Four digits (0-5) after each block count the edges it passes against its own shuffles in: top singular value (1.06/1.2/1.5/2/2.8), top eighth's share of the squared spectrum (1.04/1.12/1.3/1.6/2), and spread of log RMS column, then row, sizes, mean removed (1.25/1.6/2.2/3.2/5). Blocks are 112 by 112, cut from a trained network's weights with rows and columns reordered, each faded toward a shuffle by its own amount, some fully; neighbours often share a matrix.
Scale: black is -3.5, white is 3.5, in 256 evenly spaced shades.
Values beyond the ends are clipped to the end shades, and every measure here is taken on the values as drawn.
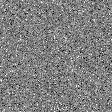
0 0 0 0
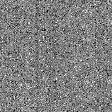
2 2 1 1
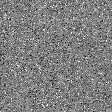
0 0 0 0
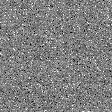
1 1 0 0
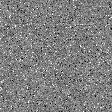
0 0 0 0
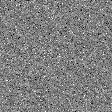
0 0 0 0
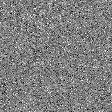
2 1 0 0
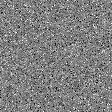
0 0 0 0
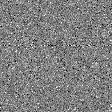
2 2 0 1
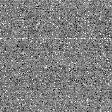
2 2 2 1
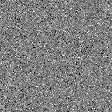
2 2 0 0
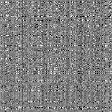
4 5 3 4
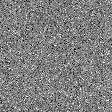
0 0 1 0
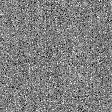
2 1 0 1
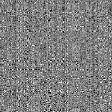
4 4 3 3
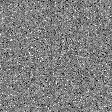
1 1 0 0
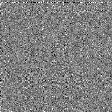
3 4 2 2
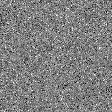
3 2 1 0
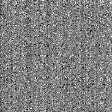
3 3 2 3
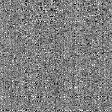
3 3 2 3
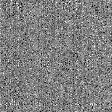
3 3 1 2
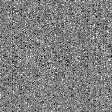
2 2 1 1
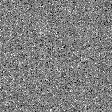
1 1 0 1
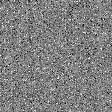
1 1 0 1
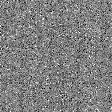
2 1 1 0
